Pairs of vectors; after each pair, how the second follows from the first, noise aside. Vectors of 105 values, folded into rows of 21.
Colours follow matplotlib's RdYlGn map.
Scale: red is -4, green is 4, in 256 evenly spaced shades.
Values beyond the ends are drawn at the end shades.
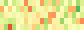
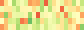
wrapped around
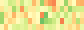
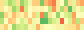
copied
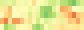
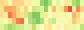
reversed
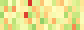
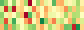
scaled up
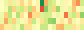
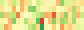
reversed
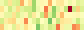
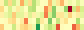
copied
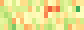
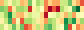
scaled up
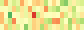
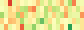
wrapped around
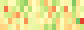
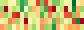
scaled up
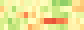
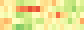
reversed
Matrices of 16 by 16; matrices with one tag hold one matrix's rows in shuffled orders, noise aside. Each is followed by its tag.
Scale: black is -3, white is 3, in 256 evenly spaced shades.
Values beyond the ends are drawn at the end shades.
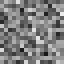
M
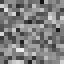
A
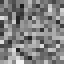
A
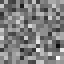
M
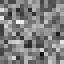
A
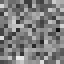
A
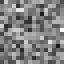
A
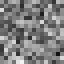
A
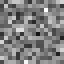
A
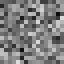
M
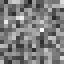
A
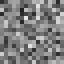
M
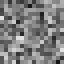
A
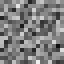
M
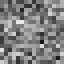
A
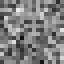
A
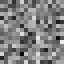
M
